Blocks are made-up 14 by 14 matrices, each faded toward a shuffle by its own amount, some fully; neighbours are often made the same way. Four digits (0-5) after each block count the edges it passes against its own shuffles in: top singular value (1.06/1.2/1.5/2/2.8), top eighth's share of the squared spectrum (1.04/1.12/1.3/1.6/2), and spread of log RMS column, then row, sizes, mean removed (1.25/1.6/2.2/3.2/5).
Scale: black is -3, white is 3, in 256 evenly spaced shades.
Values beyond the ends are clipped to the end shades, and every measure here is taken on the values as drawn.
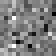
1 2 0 0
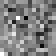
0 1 0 0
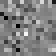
0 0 0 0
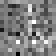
2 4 2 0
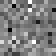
1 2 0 0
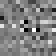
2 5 1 2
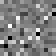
0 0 0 0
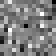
0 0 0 0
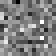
0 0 0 0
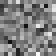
0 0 0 0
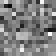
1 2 0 0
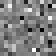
1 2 1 0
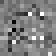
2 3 0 1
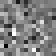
0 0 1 0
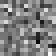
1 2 0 0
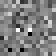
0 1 0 0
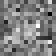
2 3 1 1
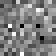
1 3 0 0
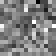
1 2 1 0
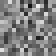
2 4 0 1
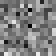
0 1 0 0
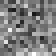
1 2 0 0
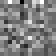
2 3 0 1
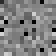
0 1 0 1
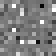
1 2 0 1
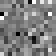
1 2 1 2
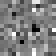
1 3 1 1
